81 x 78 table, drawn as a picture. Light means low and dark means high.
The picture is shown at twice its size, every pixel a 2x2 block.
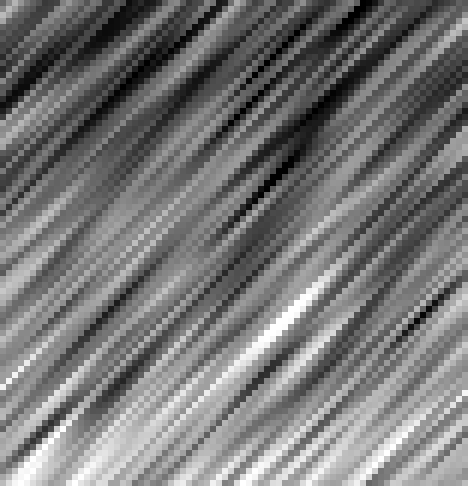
Grain: diagonal, up to the right. Histogram: bell-shaped. Slope: up to the top. Odd rows or columns: none.
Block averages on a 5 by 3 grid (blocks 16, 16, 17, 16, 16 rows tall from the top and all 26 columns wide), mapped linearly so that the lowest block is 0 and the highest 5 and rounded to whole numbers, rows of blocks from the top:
555 / 444 / 233 / 212 / 000
